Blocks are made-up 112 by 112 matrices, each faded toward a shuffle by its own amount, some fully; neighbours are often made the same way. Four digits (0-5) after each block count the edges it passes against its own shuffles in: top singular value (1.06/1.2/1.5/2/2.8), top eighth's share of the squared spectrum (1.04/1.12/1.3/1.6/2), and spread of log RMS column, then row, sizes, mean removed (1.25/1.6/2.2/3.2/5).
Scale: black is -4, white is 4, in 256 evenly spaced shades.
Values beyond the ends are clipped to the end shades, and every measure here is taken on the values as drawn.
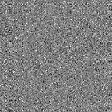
4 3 2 2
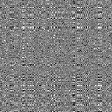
5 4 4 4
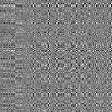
5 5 4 4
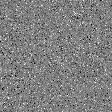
2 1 0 0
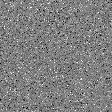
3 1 0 0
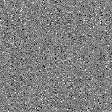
4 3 1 1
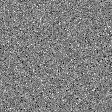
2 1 0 0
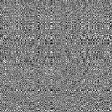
5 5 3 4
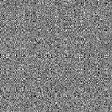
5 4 3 3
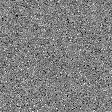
0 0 0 0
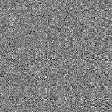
4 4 2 2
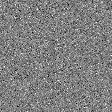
2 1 0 0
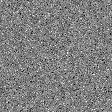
1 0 0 0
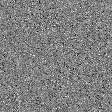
1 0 0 0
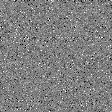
1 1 0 2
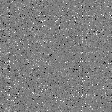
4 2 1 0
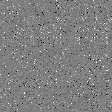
3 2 1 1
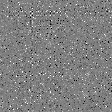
3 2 1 1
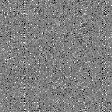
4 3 2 1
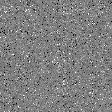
3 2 2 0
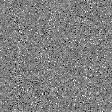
3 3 2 1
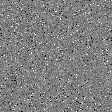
2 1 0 0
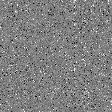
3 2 1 0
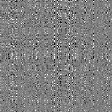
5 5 4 3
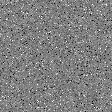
1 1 0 0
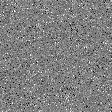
2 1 0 0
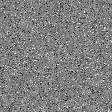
1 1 0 0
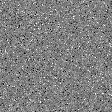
2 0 0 0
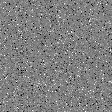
2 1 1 0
